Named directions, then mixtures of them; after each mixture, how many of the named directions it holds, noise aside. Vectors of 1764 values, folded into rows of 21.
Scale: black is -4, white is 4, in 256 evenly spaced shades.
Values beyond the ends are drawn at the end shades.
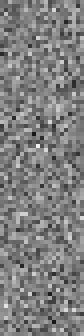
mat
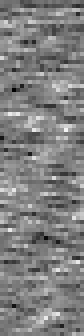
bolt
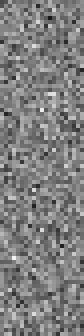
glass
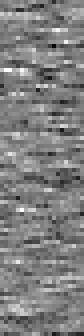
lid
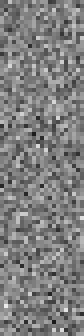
one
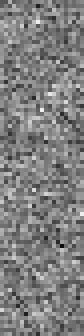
two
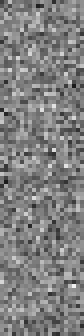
three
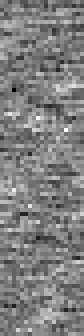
two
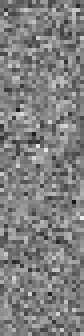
two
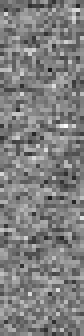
three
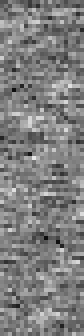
two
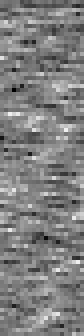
one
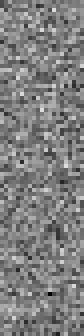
three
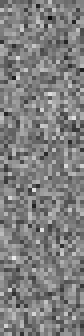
one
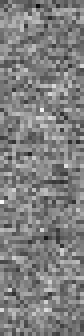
three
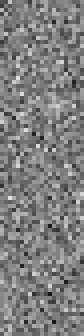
two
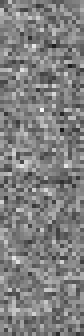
two
